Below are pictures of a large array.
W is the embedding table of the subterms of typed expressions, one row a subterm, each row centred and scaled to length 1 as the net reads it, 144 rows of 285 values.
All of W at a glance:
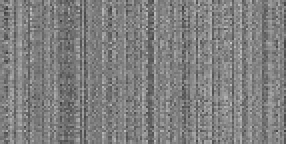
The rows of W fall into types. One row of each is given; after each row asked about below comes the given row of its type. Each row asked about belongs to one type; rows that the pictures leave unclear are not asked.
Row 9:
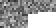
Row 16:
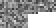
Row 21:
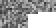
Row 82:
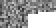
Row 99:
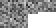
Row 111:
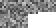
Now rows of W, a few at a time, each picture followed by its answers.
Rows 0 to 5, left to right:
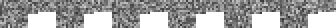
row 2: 16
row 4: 82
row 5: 82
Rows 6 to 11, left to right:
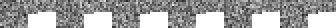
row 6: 9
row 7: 99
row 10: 82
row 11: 82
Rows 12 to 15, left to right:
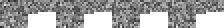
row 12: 9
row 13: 9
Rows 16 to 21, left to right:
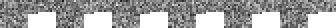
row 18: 9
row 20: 111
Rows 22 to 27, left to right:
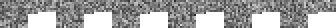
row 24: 111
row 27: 99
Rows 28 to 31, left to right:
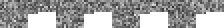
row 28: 16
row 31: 111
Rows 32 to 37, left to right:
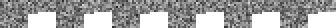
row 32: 99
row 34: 9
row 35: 99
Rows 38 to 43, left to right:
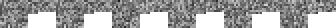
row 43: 82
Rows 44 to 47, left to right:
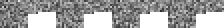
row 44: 111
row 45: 16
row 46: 21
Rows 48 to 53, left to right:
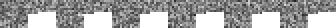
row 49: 21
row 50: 21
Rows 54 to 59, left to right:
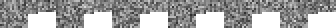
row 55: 82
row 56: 21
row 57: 82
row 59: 16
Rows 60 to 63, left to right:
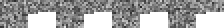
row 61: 9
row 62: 9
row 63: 21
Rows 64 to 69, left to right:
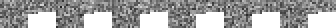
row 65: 82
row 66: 82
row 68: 82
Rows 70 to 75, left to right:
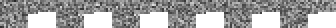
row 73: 111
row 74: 16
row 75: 21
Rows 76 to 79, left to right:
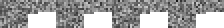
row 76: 21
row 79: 99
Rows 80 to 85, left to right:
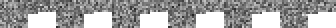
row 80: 16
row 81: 9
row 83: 9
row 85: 21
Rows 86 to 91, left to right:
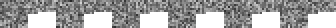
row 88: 99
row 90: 111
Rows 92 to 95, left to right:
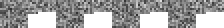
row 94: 99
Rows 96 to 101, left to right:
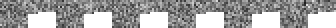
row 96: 111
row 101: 82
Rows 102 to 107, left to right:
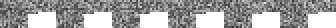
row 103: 21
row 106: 99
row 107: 99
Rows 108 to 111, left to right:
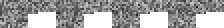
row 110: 111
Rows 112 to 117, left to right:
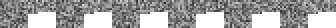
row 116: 16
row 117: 111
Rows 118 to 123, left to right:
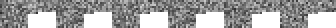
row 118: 82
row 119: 21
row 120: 82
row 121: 21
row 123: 99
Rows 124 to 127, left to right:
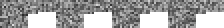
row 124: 82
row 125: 16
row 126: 21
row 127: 21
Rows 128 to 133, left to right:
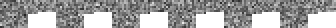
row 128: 9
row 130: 16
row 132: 9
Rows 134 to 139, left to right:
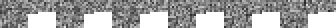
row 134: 21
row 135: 9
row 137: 82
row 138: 82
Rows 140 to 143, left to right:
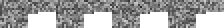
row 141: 21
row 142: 111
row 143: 21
